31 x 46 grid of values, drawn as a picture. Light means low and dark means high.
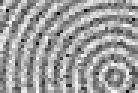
Overall the values sit about 40% of the way up the scale. No single row or column stands out from its neighbours. The values follow a bell shape. The halves do not mirror each other. Concentric rings centre on the bottom right.
